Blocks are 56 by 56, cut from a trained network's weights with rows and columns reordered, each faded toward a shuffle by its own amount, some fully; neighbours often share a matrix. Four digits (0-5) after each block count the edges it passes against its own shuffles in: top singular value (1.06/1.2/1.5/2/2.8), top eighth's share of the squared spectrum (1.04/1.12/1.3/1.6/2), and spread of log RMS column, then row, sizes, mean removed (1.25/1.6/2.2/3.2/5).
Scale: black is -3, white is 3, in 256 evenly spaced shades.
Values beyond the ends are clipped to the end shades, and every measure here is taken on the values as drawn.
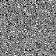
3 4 2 2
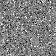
2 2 0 0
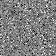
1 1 0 0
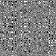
3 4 3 2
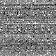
3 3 2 1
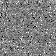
0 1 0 0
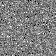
0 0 0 0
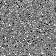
0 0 0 0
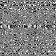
3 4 0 3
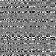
4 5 0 4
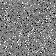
0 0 0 0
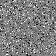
1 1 0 0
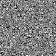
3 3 0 2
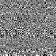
3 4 1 3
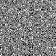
2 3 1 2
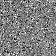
0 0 0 0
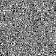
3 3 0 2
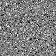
1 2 0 1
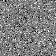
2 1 0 0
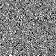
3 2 0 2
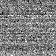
3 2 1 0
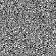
3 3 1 1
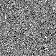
0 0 0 0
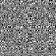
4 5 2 3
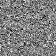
2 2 0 1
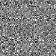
3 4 2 2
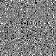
3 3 2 2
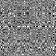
4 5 2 3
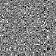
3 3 2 1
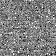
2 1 0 0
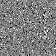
1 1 0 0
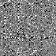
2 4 2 2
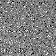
2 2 1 1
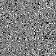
2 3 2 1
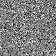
2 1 0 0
